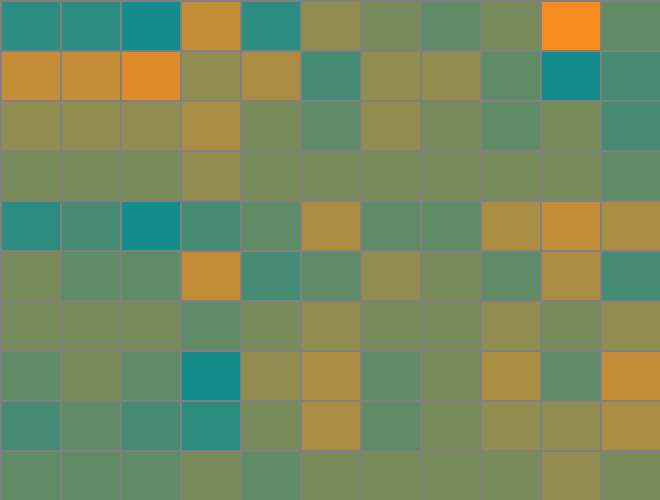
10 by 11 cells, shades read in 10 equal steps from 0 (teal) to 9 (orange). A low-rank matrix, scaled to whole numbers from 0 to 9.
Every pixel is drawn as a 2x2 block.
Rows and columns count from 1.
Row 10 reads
3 3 3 4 3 4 4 4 4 5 4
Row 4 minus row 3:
-1 -1 -1 -1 0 1 -1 0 1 0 1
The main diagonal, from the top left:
1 7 5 5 3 3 4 4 5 5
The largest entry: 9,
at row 1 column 10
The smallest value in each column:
1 1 0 0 1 2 3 3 3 0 2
